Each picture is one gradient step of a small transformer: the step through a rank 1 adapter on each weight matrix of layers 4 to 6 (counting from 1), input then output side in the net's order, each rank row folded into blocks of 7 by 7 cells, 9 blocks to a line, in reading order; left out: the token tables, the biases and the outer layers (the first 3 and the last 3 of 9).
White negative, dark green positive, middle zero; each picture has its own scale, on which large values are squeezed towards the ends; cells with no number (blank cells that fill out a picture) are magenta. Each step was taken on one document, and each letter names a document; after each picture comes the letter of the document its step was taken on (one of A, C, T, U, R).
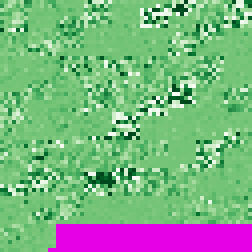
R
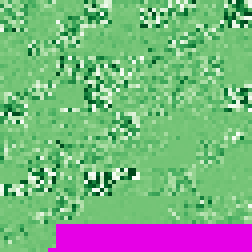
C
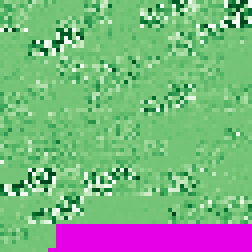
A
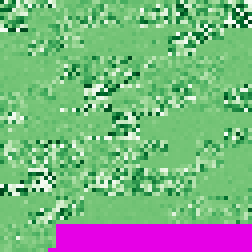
R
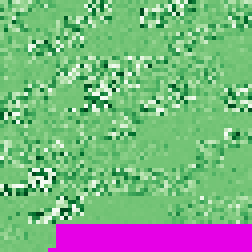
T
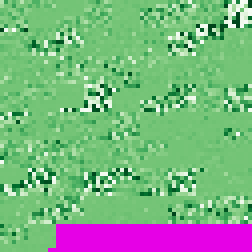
A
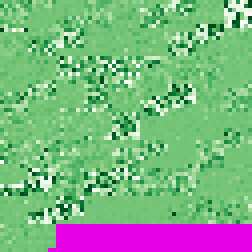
T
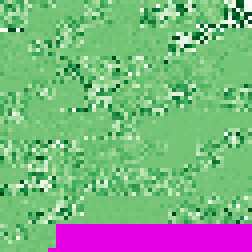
R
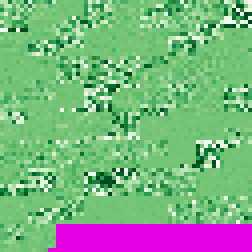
R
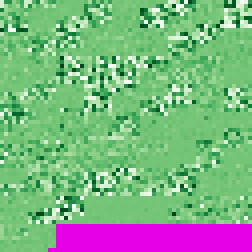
T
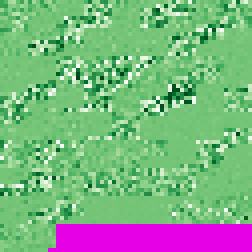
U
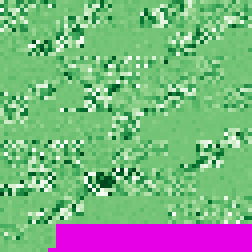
R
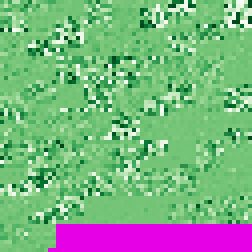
T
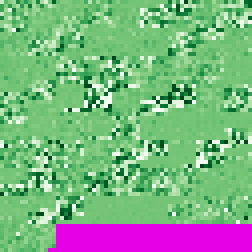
U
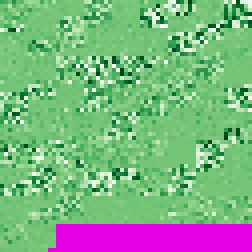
C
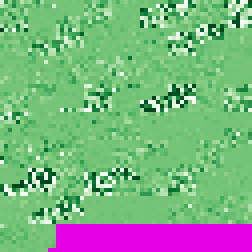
A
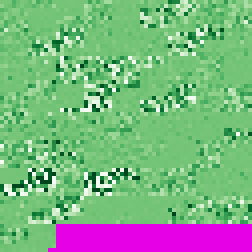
A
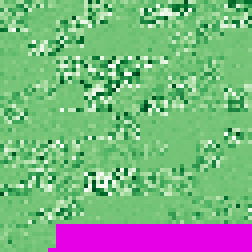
R
